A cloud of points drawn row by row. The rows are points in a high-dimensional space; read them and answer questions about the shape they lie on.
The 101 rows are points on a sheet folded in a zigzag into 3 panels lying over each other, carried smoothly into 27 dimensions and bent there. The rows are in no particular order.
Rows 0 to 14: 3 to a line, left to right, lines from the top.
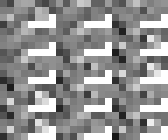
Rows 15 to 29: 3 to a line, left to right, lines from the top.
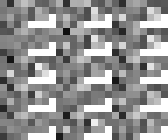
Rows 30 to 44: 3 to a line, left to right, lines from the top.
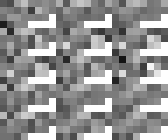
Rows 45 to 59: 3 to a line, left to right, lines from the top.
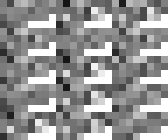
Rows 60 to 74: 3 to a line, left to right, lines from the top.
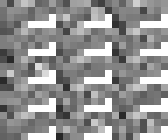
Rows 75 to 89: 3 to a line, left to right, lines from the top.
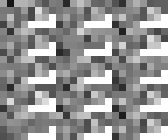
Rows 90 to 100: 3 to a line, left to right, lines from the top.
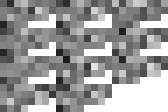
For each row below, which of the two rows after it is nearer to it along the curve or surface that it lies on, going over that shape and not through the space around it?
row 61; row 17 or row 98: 17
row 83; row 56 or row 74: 74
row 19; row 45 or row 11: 11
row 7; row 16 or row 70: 70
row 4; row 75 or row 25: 25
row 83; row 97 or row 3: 97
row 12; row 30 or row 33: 30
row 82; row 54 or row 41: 41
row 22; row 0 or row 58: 58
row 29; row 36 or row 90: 90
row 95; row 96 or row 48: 96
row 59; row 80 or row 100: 100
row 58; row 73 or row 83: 73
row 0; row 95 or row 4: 95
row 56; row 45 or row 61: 61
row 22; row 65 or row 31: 31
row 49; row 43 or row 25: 43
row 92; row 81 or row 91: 81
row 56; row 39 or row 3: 3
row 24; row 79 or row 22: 79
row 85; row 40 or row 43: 40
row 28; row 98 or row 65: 65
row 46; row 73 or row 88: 73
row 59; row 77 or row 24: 77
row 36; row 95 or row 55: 55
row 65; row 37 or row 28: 28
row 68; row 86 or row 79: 79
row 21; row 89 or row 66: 89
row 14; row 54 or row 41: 54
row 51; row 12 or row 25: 25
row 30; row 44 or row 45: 45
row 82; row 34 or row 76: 34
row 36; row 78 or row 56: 56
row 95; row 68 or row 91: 68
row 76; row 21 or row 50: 21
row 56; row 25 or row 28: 25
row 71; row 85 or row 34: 85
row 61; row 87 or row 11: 87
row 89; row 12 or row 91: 12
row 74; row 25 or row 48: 48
